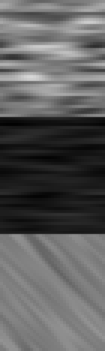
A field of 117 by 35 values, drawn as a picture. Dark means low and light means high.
It is made of 3 by 1 panels. Panel 1,1: middling, streaked across, strong in contrast. Panel 2,1: very low, streaked across, faint in contrast. Panel 3,1: middling, slanting down to the right, faint in contrast.
